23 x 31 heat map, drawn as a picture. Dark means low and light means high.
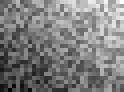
Histogram: bell-shaped. Mirror symmetry: none. Ninth with the lowest average: bottom left. Slope: up to the top right.
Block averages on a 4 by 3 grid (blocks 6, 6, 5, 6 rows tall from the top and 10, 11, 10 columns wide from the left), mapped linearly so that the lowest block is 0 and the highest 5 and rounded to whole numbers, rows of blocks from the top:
345 / 234 / 123 / 012
